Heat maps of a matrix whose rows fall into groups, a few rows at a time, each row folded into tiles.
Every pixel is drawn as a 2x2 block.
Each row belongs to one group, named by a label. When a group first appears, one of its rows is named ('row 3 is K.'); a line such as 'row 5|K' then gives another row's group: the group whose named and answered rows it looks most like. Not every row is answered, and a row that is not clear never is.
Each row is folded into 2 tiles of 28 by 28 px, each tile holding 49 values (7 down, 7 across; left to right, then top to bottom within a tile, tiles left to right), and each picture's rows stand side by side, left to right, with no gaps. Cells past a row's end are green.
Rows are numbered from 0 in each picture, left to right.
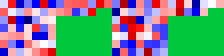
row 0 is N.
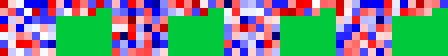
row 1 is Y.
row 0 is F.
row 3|F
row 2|N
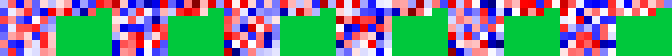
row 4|Y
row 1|F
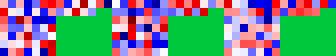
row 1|Y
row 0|F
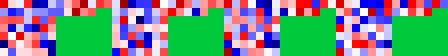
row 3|F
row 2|Y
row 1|N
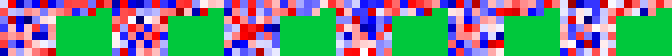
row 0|N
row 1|N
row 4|N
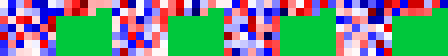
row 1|N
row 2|Y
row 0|Y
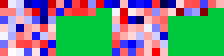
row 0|F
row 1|N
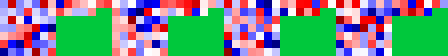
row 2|Y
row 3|Y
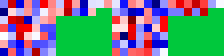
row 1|Y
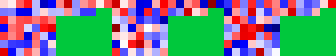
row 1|F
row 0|Y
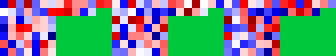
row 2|Y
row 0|N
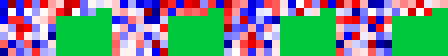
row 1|F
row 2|F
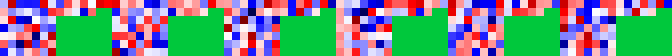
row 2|F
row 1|Y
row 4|F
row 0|N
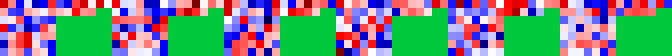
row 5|F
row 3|Y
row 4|N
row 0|F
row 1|Y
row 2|F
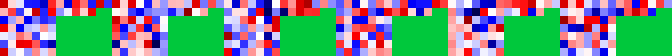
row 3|N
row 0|F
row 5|Y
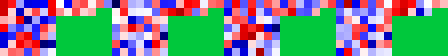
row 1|N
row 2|N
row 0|F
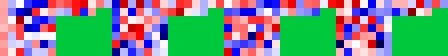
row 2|Y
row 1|N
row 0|F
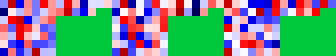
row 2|F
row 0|N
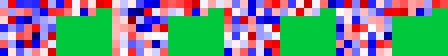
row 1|F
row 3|N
